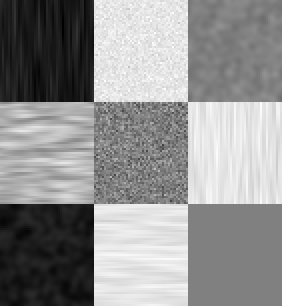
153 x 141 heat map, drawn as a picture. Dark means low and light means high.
The table splits into 3 rows of 3 panels. Panel 1,1: very low, streaked downward, faint in contrast. Panel 1,2: very high, fine-grained, faint in contrast. Panel 1,3: middling, blotchy, faint in contrast. Panel 2,1: high, streaked across. Panel 2,2: middling, fine-grained. Panel 2,3: very high, streaked downward, faint in contrast. Panel 3,1: very low, blotchy, faint in contrast. Panel 3,2: very high, streaked across, faint in contrast. Panel 3,3: middling, flat.
